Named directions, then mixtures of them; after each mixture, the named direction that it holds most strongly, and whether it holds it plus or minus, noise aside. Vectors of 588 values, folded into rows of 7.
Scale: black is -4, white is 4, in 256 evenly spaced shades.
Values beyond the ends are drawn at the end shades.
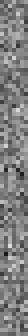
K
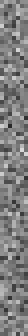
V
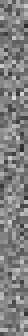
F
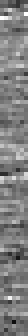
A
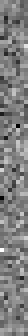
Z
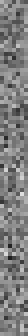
K, minus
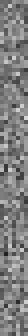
K, plus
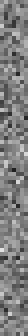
V, plus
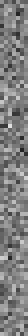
V, minus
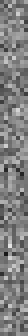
K, plus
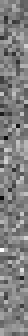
Z, plus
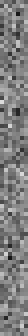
K, minus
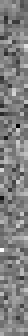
Z, plus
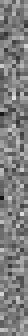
F, plus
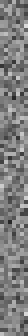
F, minus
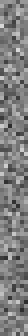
V, plus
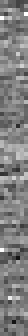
A, plus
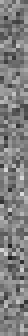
K, minus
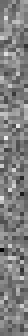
Z, minus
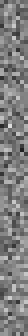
V, minus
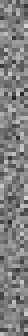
F, minus
